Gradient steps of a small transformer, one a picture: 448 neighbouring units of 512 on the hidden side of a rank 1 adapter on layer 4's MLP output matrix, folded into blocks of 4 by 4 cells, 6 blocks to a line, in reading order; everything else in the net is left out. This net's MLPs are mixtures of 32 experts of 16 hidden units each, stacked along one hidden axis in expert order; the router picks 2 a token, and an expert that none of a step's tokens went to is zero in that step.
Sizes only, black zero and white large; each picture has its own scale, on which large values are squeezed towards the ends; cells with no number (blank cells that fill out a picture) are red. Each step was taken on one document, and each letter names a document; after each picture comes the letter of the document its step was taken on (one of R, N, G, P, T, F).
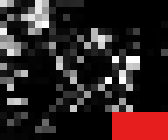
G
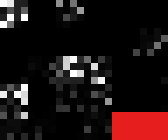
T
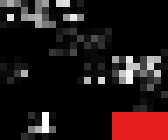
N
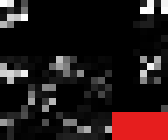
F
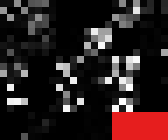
G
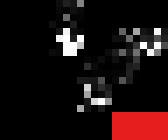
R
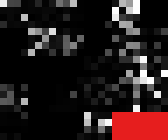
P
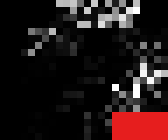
P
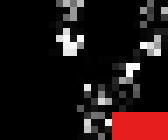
R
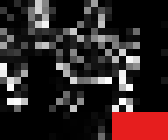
G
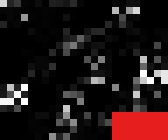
P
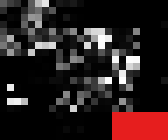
G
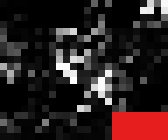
F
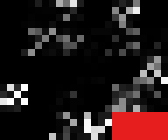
P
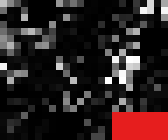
G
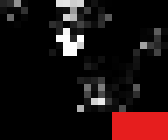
R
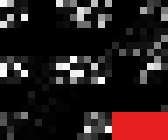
T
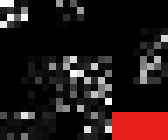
T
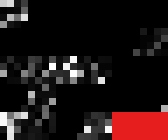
T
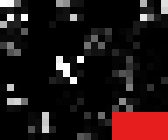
N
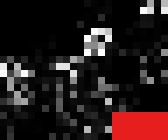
F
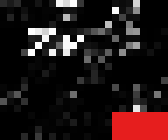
P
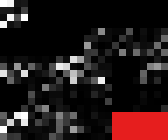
T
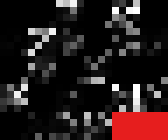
P
